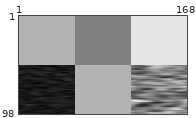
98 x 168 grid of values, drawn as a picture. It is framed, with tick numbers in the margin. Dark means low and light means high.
It is made of 2 by 3 panels. Panel 1,1: high, flat. Panel 1,2: middling, flat. Panel 1,3: very high, flat. Panel 2,1: very low, streaked across, faint in contrast. Panel 2,2: high, flat. Panel 2,3: middling, streaked across, strong in contrast.
